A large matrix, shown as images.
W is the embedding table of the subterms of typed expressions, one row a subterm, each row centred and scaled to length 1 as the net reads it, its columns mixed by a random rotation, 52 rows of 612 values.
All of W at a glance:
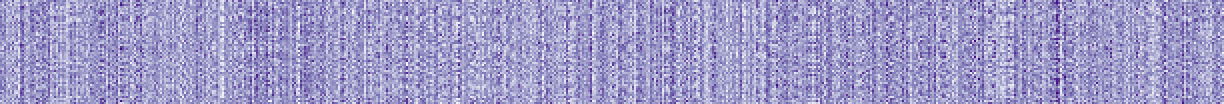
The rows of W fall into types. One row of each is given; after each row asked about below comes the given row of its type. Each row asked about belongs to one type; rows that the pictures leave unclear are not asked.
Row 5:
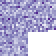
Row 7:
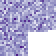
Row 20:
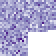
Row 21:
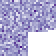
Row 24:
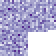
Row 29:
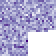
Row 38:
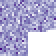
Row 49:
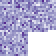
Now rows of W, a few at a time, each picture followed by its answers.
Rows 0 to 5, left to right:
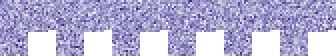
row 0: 21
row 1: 29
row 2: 24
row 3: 49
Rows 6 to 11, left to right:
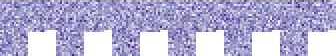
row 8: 21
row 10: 5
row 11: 49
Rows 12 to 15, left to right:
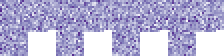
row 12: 38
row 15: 7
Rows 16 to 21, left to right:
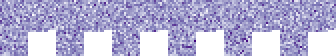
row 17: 38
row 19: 29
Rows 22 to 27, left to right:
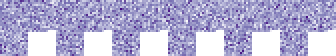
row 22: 49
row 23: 24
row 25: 38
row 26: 20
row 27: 7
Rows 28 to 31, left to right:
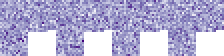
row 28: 20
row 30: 49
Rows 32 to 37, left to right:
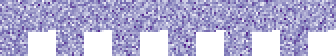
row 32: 38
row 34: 24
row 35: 21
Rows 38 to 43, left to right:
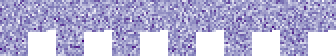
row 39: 29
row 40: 7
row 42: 7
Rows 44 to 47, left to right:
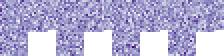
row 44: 38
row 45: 24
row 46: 21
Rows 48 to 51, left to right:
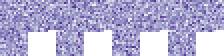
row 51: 49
